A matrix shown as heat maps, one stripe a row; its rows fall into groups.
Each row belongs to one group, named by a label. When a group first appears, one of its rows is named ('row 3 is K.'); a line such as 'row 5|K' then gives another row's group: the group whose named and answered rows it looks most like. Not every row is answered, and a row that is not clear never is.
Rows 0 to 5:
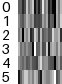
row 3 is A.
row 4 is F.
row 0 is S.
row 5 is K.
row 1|S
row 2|A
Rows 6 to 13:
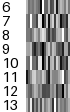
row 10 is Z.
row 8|K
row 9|F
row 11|K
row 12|S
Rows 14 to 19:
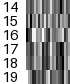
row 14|S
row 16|K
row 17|S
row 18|S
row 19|F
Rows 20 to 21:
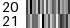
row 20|A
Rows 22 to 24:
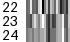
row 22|Z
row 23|K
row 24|K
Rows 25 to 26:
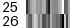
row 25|K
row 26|S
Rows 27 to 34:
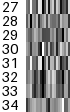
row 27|Z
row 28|A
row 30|A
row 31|Z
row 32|F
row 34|K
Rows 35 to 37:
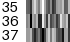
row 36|A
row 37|F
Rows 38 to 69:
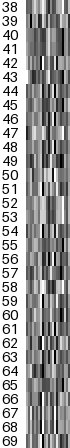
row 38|K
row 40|F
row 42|A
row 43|F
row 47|K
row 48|Z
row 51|Z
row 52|K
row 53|K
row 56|Z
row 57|S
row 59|Z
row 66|A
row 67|A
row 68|A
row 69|Z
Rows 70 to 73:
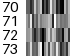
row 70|S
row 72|F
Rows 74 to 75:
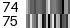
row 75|Z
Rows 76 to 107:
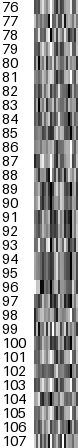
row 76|K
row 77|A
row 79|K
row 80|A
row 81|K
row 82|S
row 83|A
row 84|S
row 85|F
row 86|K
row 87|K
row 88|A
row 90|F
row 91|S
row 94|F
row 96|F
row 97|S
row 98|K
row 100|S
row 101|K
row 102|F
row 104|F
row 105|K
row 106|S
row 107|A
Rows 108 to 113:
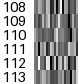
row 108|Z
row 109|S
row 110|F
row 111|A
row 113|S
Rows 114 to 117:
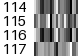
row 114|F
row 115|Z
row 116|F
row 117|K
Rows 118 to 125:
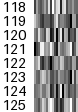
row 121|K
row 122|F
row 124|Z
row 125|K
